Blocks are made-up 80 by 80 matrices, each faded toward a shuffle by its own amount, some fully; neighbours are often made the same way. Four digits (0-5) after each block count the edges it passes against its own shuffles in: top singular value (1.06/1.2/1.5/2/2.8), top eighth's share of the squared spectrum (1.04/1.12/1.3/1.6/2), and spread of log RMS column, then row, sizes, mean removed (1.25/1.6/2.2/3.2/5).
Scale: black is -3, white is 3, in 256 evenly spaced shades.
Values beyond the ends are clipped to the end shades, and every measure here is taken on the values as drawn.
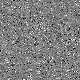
0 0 0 0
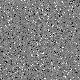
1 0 0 0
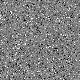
1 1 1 0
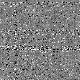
3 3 1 3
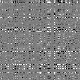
4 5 3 4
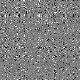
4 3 2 2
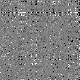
4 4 2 2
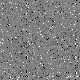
2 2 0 1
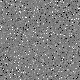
0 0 0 0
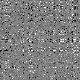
4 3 2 2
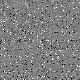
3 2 1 1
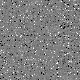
2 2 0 1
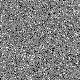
0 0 0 0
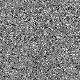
0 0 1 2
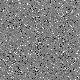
2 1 0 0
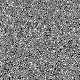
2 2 0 0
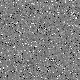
1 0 0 0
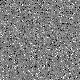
2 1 0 0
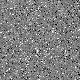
2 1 0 0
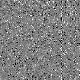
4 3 1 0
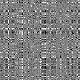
5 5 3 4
